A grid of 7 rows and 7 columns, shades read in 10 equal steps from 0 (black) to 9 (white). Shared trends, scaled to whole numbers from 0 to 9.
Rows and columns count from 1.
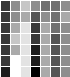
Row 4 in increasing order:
2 2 3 5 6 7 8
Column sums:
13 47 53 14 39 24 36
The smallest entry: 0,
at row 7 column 4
